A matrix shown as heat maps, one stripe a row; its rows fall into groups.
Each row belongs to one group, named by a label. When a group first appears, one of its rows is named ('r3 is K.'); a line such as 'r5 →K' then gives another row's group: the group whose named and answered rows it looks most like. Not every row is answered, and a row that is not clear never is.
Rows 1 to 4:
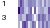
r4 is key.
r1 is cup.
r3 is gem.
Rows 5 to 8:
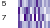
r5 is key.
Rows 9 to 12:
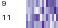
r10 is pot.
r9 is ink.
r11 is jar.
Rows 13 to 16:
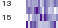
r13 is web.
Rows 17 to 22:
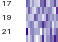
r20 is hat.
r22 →pot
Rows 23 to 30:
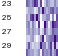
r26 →web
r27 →web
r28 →pot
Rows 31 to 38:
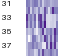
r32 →web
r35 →pot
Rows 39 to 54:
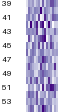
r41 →web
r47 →hat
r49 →hat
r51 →ink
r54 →hat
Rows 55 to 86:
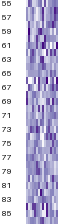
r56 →pot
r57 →pot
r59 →cup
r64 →hat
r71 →pot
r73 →jar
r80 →web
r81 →jar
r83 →hat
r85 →gem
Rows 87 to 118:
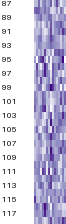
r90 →ink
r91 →pot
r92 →hat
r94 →ink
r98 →web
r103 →pot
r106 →hat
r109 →hat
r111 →gem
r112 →hat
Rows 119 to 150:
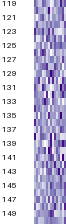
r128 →jar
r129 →hat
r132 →web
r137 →web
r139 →pot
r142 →jar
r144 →web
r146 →jar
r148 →jar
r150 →cup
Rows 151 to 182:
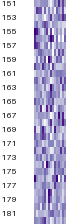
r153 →pot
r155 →cup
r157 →cup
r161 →ink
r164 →hat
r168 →pot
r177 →gem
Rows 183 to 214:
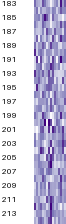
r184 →web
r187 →jar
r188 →web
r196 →gem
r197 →jar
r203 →pot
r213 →hat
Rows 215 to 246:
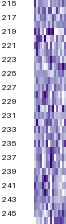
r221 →cup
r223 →hat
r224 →pot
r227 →jar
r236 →hat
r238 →hat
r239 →gem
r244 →web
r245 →pot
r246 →ink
